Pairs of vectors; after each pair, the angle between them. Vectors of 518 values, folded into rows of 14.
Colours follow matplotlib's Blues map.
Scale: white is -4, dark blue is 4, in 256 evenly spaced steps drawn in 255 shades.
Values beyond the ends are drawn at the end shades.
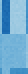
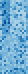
partly aligned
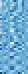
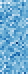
partly aligned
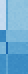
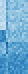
nearly parallel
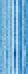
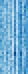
nearly parallel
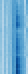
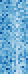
partly opposed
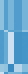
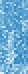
partly aligned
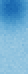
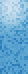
nearly opposite
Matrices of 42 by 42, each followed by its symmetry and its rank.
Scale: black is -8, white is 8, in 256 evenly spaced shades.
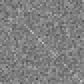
symmetric, full rank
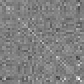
symmetric, rank five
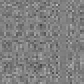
neither, rank five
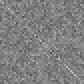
symmetric, full rank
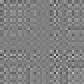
symmetric, rank two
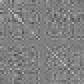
symmetric, rank five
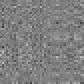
neither, rank five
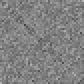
symmetric, full rank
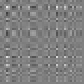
symmetric, rank two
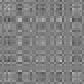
symmetric, rank two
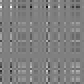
neither, rank one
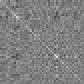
symmetric, rank five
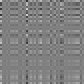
neither, rank one
